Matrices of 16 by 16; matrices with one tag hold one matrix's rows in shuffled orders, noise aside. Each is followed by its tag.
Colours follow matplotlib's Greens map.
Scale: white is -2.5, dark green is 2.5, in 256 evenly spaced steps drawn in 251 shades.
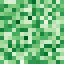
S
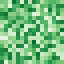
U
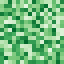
S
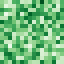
S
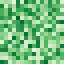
U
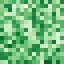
S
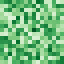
U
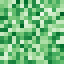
U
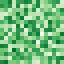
U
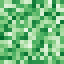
S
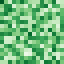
S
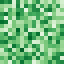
U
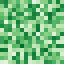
U
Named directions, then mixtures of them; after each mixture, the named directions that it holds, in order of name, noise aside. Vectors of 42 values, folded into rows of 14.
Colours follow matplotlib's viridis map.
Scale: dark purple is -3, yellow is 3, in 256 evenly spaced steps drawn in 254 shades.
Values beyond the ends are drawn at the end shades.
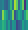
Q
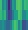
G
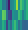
G, Q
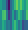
G, Q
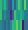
G, Q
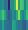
G, Q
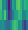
G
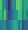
G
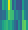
G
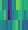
G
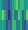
G, Q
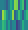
Q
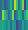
Q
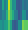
G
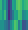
G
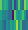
G, Q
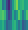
G, Q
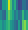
G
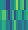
G, Q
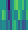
G, Q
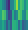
G, Q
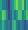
G, Q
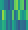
G, Q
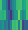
G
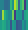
Q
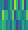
Q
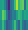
G, Q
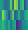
Q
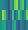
G, Q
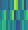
Q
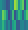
G, Q
